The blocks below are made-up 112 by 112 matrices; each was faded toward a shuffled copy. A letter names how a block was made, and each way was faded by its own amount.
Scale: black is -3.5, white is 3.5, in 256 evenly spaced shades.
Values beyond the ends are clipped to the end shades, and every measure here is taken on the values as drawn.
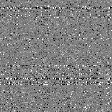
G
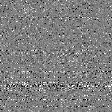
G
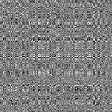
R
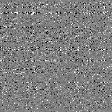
G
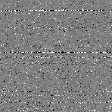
G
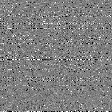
G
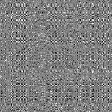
R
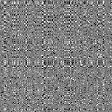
R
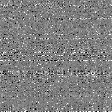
G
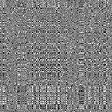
R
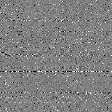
G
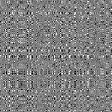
R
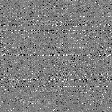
G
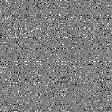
G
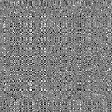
R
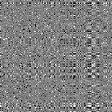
R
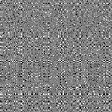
R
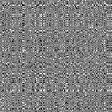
R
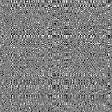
R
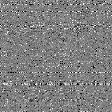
G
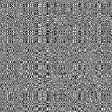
R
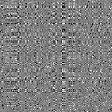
R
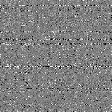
G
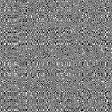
R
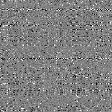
G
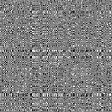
R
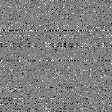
G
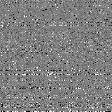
G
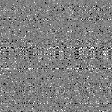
G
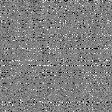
G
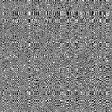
R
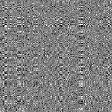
R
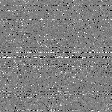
G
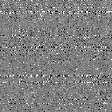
G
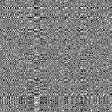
R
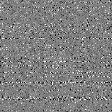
G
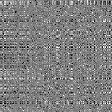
R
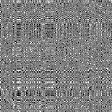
R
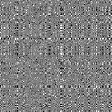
R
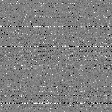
G
